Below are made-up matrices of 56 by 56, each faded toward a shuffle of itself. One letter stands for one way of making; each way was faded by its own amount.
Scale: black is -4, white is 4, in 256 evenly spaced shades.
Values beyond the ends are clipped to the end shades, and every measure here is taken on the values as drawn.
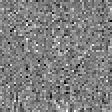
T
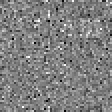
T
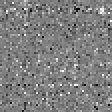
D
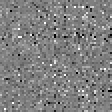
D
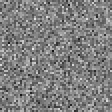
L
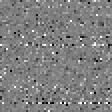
D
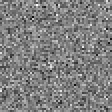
L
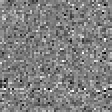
T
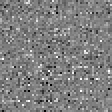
D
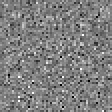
T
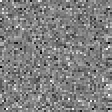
T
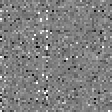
D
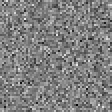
L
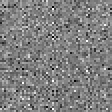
T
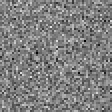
L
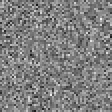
L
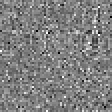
T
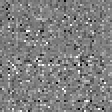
D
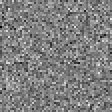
L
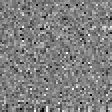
T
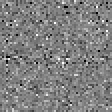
D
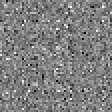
T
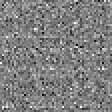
T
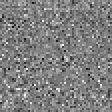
T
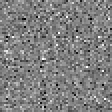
T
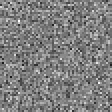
L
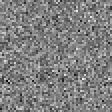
L
